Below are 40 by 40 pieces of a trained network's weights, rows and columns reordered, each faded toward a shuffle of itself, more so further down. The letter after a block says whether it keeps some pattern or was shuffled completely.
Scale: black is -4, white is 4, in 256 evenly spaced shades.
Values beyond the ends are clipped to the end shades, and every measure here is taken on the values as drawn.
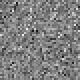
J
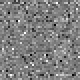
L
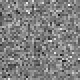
L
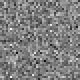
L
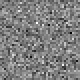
J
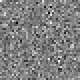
J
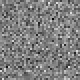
L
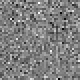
L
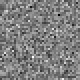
J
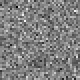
J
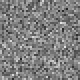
J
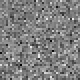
L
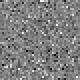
J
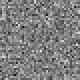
L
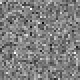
J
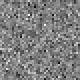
L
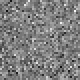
J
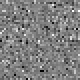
L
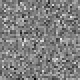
L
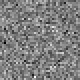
L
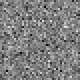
J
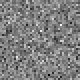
J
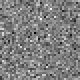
J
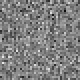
L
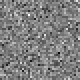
J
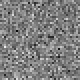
L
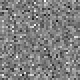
L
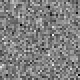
J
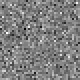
J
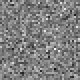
J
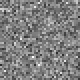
J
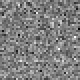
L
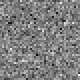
L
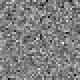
J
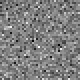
J
